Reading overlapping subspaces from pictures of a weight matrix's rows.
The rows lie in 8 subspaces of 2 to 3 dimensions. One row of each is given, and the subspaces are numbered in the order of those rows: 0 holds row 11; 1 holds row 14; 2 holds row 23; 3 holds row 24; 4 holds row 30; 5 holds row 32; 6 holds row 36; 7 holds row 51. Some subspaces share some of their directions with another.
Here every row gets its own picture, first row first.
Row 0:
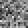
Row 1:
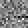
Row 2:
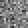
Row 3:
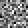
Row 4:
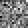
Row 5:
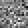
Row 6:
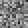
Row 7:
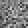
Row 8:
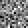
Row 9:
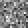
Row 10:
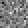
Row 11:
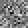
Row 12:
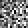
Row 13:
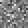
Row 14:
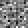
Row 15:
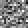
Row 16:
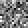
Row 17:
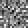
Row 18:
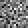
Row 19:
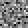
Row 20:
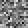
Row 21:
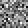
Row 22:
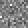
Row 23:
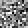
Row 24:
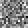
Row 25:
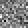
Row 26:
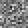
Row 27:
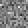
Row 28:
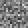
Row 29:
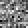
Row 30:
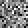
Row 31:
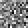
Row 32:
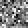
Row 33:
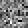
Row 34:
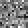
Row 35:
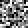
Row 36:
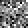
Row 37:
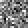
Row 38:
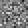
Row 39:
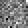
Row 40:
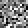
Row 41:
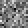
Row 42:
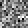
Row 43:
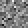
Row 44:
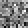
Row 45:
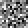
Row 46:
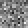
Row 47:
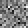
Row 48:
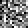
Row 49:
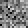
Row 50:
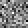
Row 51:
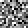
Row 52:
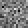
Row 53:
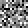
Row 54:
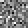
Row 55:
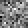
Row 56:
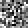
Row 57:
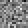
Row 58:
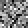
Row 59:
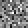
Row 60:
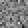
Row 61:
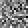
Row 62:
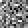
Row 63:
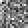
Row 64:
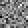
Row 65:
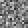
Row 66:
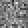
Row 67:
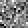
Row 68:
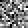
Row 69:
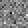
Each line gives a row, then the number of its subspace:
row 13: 1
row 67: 5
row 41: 5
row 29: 4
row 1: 3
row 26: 2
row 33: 0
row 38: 2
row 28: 0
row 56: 5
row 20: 7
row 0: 4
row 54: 7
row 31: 2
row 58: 5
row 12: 2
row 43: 5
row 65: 7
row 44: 2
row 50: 5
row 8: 6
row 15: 2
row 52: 2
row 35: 1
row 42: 3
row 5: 0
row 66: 3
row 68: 1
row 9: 3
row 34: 3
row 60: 7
